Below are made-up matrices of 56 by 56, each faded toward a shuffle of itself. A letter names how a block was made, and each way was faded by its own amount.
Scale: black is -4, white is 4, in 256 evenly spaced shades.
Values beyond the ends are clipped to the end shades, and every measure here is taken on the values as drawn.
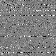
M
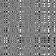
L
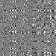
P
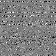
M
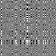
L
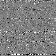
M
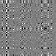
L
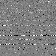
M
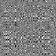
P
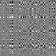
L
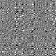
P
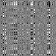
L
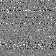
M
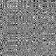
P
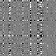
L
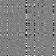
L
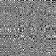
P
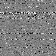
M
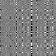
L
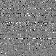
M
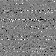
M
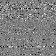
M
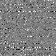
M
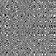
P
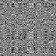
P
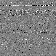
M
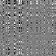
L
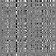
L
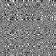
P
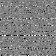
M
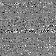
M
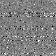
M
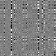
L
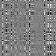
L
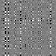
L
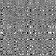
P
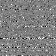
M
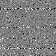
M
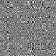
P
